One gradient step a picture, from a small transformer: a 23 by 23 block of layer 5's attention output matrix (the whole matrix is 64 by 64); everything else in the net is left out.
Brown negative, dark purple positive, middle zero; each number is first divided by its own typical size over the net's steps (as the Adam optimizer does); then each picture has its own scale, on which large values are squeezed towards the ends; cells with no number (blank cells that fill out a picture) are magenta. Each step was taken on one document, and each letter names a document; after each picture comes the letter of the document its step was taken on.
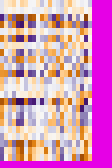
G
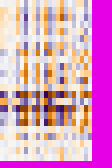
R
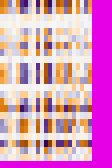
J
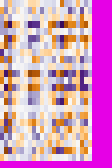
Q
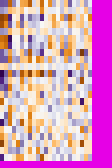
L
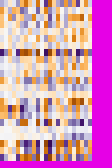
J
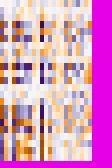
G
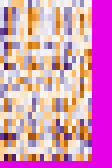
Q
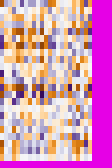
G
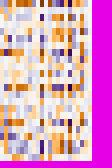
L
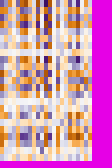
J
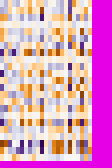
L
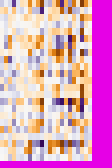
L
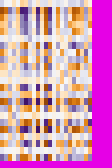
J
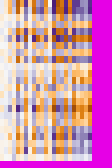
R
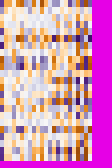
G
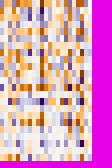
L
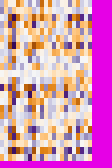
G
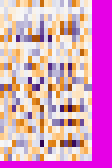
L
